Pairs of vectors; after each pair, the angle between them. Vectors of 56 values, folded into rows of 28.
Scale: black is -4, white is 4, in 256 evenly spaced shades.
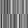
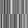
nearly parallel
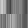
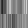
nearly opposite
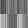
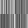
partly opposed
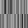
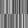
nearly opposite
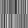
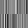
nearly opposite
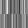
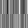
partly opposed
